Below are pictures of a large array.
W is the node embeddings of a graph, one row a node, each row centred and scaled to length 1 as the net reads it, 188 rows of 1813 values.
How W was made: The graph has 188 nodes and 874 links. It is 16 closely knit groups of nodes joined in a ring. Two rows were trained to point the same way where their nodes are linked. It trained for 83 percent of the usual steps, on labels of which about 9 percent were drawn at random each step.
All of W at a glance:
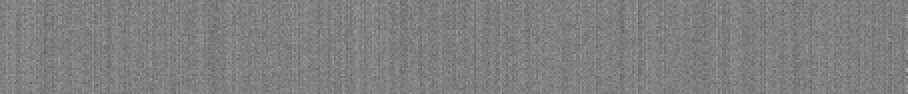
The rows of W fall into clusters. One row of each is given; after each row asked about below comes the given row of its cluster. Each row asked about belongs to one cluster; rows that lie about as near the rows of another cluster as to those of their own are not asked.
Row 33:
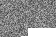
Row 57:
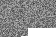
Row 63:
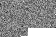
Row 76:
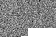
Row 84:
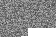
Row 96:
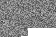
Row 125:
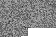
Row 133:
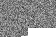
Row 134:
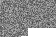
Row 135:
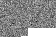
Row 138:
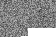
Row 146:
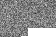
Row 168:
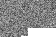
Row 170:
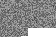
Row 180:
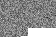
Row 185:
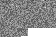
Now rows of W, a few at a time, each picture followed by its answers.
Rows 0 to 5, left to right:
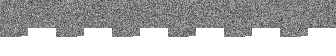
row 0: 134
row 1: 76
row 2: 170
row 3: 63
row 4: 125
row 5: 138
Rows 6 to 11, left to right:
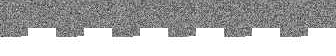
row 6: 84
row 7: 168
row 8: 33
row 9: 135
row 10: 135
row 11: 63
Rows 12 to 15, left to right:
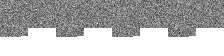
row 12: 170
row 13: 63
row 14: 33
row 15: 63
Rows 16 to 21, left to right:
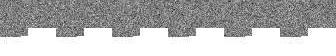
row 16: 84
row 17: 146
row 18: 76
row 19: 185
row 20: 76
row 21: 33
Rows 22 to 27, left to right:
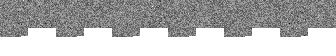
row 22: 133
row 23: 146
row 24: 138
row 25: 125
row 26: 125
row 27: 133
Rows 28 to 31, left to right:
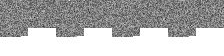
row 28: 146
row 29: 134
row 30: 63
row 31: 134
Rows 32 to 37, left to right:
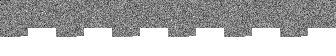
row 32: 96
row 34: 170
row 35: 84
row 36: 33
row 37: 185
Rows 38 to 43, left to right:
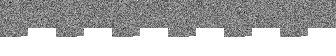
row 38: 180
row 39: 76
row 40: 76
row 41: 33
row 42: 57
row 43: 84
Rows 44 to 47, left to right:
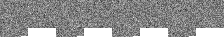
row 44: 134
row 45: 84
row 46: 170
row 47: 33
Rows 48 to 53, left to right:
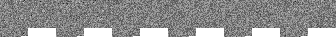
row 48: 146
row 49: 84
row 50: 96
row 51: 185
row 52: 170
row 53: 138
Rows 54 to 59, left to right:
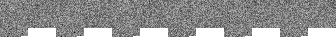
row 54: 76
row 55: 138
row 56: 76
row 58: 134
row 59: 146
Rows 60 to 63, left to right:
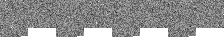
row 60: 146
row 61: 63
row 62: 180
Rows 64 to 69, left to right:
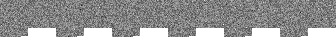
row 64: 33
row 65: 63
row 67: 125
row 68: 125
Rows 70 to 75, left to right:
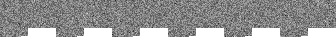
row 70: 180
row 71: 125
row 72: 180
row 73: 57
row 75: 133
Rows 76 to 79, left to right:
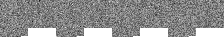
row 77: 133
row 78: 33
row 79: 138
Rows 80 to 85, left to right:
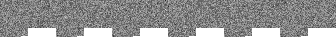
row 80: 138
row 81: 135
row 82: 96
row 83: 33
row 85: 96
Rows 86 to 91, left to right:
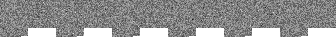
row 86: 76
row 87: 180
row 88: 168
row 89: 63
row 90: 133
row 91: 134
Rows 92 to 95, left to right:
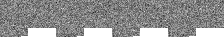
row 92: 96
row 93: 146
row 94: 135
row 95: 134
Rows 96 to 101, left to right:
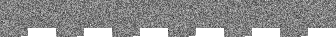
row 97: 185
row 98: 134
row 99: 63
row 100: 134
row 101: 57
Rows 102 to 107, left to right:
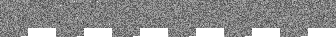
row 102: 33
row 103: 96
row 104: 57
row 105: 84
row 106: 168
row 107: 138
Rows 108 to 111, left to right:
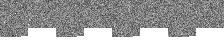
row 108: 135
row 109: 33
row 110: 180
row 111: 185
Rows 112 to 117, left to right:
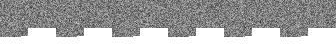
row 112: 63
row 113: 168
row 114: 125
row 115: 146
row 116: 180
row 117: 135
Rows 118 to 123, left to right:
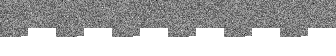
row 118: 125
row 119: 170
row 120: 76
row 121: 146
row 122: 76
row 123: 57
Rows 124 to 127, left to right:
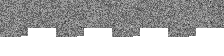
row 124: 168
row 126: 63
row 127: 125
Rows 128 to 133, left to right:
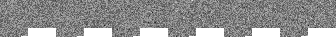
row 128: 76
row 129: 138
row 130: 125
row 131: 168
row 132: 96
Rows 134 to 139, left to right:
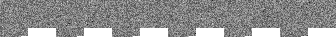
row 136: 84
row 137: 180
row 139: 63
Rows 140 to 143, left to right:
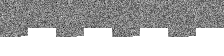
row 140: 168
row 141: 138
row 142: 135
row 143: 33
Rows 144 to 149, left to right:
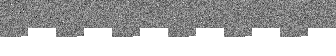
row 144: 135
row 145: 33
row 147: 57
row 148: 63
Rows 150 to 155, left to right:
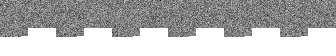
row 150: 168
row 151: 125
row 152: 138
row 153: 170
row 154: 170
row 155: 180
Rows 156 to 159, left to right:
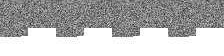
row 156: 168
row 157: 76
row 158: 125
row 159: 84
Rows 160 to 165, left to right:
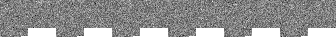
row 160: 185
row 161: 33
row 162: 180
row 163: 134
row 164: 185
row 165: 185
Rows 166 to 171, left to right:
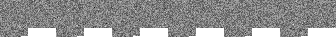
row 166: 133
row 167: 135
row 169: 180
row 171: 185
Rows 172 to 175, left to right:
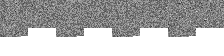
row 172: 180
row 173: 96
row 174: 84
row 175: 185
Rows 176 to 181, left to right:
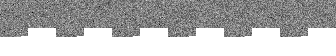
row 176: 170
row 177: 146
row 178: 57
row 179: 125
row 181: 170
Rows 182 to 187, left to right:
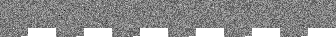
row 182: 57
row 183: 96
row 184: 63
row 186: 135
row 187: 57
